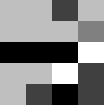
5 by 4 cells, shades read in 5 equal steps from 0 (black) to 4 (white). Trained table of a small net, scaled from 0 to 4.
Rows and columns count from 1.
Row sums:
10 11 4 11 5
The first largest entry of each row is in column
1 1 4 3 1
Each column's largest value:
3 3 4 4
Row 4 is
3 3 4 1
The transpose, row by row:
3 3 0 3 3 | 3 3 0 3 1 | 1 3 0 4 0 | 3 2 4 1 1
